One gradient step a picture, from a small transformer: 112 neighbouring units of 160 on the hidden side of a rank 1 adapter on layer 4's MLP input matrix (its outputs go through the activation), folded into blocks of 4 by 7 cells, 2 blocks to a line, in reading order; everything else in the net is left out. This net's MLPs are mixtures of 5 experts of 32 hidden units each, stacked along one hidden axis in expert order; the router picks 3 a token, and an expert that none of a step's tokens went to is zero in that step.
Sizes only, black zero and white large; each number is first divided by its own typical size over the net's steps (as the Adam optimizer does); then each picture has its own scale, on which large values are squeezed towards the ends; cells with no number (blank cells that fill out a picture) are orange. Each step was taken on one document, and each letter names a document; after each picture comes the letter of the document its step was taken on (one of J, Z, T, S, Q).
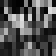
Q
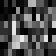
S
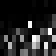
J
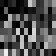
S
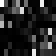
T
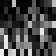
S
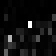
J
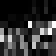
J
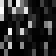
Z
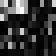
Z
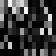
Z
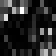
T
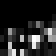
J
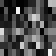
S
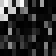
Z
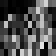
S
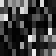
T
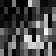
S
